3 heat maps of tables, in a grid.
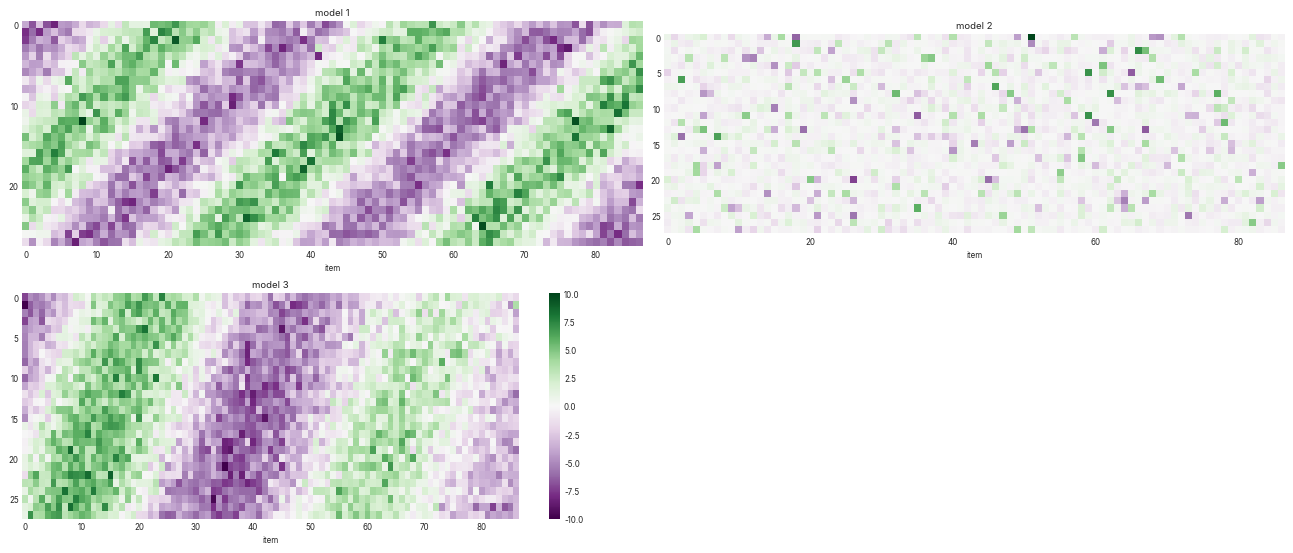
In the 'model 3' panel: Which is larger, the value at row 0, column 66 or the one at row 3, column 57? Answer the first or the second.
the first
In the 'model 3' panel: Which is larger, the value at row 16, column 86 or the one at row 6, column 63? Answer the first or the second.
the second
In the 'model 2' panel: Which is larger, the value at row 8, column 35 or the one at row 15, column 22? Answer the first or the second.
the second
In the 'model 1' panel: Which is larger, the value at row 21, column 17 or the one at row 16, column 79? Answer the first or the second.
the second
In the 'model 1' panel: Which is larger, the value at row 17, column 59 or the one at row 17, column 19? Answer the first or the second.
the first
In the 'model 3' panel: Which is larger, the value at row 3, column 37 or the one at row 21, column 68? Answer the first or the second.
the second
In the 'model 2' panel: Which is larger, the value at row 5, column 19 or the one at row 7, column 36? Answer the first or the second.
the first
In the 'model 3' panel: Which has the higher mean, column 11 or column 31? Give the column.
11
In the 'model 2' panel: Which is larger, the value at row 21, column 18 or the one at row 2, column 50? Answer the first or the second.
the second
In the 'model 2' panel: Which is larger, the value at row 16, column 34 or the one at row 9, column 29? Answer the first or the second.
the second
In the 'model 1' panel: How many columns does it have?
87
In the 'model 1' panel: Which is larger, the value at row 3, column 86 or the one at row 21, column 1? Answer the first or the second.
the first
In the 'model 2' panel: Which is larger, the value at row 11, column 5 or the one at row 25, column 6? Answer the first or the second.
the second
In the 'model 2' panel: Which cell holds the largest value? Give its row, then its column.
0, 51
